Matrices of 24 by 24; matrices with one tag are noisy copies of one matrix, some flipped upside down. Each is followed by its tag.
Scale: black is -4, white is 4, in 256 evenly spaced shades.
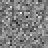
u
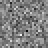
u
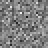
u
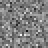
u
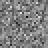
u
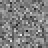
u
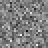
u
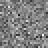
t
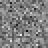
u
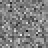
u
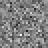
u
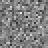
u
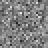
u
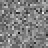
t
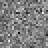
t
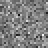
t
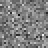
t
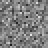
u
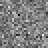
t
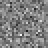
u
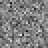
u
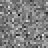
t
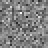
u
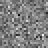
t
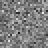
t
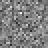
u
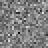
t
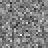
u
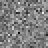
t
